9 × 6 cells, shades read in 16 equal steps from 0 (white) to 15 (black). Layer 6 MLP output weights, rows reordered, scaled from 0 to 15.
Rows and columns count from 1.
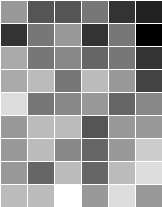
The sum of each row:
59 61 49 38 39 36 35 34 22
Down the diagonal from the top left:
6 8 7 4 9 6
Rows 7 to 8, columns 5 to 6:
6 3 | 4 2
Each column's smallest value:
2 4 0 4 2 2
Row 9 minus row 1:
-2 -6 -10 -2 -10 -7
